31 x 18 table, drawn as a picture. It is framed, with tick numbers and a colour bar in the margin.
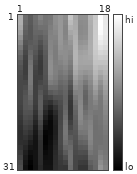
Slope: up to the top right. Average level on the scale: 40%. Ninth with the lowest average: bottom left. Grain: streaks running down. Ninth with the highest average: top right.
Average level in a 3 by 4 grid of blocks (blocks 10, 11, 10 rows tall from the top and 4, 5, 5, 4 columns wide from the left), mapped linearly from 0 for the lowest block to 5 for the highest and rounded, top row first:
2235 | 1123 | 0022
